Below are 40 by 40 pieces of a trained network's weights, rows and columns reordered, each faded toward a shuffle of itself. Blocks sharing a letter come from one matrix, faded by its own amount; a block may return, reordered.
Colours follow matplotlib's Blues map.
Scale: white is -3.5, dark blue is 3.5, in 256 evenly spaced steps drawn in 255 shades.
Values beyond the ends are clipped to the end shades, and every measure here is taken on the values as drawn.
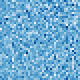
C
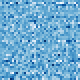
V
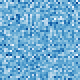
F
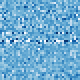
V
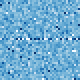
C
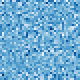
F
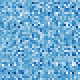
F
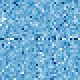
C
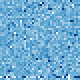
C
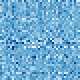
V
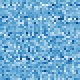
V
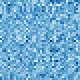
F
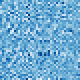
F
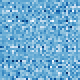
V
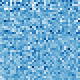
V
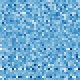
V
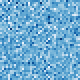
C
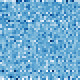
V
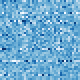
V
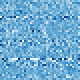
V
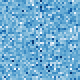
C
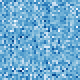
F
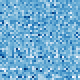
V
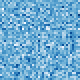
F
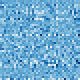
V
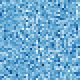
C
